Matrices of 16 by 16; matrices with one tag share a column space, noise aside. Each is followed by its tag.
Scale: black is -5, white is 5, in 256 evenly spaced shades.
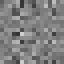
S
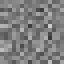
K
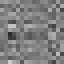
K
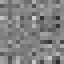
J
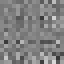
J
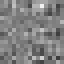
S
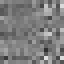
S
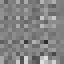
J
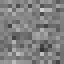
K
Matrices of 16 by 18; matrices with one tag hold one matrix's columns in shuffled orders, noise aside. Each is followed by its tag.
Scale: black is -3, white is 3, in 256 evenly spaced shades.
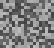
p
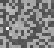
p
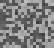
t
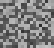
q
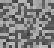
q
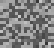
q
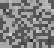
q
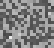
t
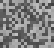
t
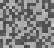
p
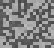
p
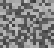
q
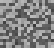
q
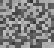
q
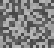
p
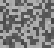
t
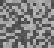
q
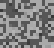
p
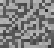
q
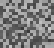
q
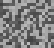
t
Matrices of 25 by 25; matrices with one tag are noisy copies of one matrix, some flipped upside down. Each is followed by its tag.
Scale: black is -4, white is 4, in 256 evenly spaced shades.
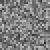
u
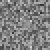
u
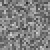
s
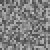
u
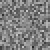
u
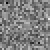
u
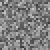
s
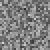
s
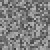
s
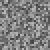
s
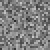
s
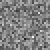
u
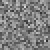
s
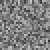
u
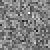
s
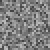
s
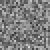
u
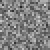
s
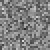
s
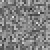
u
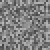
u
